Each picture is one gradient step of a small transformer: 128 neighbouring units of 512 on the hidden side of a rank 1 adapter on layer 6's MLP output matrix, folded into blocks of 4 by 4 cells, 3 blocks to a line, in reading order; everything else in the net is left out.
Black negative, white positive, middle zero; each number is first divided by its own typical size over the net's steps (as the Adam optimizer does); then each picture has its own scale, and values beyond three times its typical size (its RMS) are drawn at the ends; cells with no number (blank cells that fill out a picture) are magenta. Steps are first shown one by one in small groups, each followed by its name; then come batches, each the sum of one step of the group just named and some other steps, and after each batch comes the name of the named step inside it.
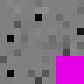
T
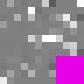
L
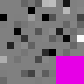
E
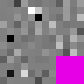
T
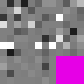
E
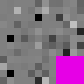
T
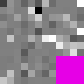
L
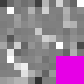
L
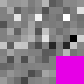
E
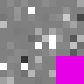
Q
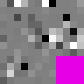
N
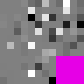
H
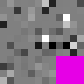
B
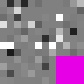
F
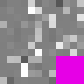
H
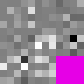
Q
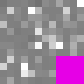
Q
